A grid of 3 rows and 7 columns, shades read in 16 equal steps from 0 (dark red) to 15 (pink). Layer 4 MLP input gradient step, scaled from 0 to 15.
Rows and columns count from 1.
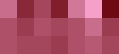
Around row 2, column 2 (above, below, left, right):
3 6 7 7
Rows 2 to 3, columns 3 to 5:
7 6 7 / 6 5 7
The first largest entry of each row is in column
6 6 6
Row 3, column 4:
5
